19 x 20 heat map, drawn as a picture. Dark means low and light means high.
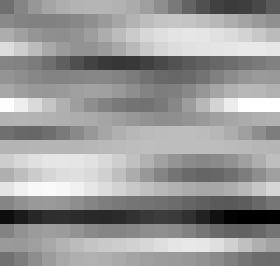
The centre is the calmest part. The ninth with the lowest average is the bottom right. No overall slope runs across the table. Streaks run across, left to right.
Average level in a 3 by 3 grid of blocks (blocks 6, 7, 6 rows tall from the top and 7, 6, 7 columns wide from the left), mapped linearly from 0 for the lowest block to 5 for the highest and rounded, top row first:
233 / 534 / 220
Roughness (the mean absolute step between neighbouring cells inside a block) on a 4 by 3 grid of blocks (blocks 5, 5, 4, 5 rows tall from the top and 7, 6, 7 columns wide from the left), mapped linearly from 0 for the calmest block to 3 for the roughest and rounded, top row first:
1 1 2 | 1 0 1 | 0 0 1 | 2 2 3
